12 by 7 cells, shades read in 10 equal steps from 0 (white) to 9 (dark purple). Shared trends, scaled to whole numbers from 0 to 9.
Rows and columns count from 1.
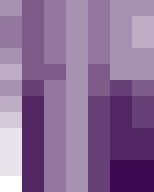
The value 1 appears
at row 9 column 1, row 10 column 1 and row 11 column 1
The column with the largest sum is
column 2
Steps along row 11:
up down down up up same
